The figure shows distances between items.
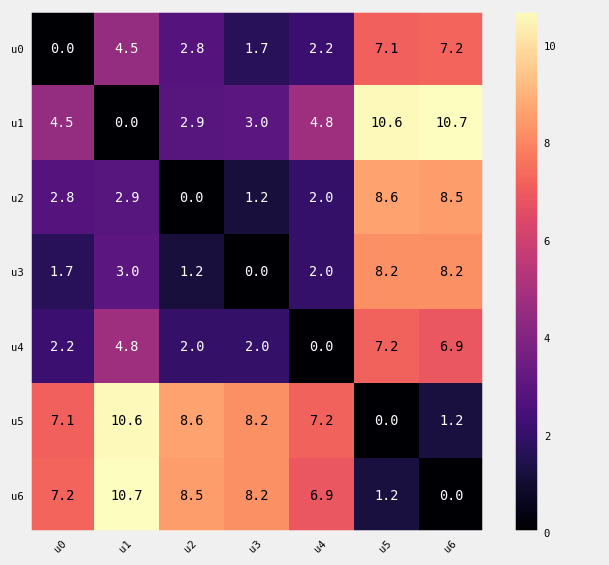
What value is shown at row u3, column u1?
3.0
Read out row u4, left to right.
2.2 4.8 2.0 2.0 0.0 7.2 6.9
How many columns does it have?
7
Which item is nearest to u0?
u3
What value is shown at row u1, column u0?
4.5
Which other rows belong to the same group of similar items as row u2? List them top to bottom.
u0, u1, u3, u4
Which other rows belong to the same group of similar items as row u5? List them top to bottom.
u6
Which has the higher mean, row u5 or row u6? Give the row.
u5
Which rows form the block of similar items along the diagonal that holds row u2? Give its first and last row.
u0 to u4
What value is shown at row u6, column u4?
6.9
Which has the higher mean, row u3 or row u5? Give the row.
u5
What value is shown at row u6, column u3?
8.2
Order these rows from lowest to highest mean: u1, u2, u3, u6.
u3, u2, u1, u6
